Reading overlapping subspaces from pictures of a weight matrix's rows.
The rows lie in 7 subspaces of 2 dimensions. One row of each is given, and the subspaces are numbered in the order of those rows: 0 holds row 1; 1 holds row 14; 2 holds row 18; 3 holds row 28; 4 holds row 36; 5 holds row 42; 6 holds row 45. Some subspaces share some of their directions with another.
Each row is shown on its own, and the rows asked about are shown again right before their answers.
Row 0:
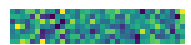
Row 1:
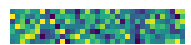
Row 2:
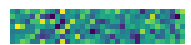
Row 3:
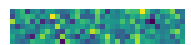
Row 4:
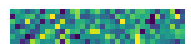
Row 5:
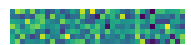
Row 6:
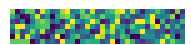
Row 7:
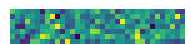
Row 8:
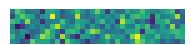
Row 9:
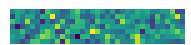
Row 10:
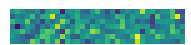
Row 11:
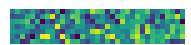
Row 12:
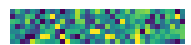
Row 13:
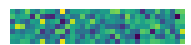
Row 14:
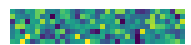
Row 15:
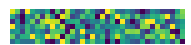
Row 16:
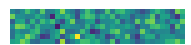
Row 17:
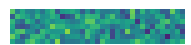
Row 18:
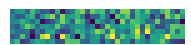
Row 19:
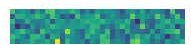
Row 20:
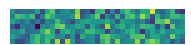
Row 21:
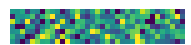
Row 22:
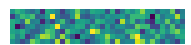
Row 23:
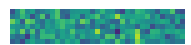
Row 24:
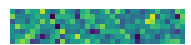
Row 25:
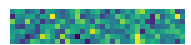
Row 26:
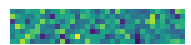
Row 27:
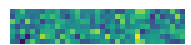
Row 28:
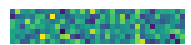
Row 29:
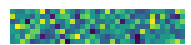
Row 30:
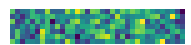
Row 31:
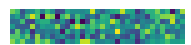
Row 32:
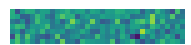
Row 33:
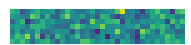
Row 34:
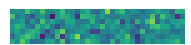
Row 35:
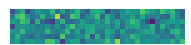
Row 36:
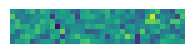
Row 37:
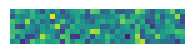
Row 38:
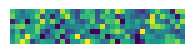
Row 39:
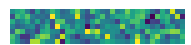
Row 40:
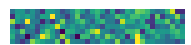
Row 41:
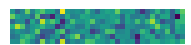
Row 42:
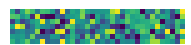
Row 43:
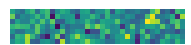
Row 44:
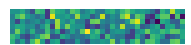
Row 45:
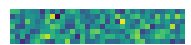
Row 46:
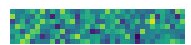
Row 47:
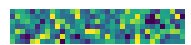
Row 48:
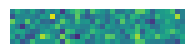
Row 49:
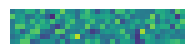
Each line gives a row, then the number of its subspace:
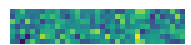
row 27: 1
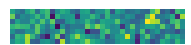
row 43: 4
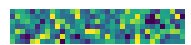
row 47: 4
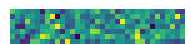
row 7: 6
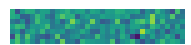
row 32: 0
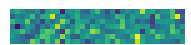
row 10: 5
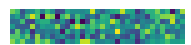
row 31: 1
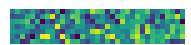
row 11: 2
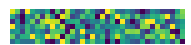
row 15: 6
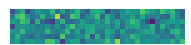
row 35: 6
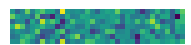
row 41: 5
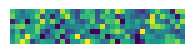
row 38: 1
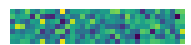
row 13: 5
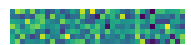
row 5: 3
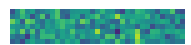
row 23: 1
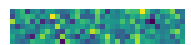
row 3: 6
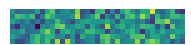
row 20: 3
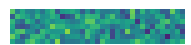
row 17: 2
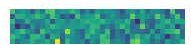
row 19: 2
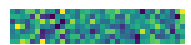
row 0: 5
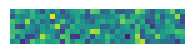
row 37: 3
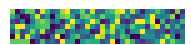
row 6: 0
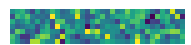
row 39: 4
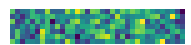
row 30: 0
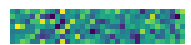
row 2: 5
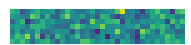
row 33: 1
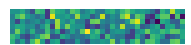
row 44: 4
